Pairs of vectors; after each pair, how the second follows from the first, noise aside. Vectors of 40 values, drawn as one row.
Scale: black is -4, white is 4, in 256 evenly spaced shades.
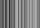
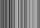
copied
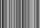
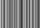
shuffled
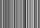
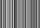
reversed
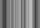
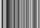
shuffled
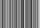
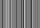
partly zeroed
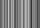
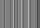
partly zeroed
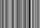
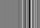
partly zeroed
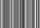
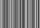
copied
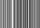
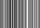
reversed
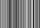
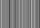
partly zeroed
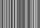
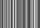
copied
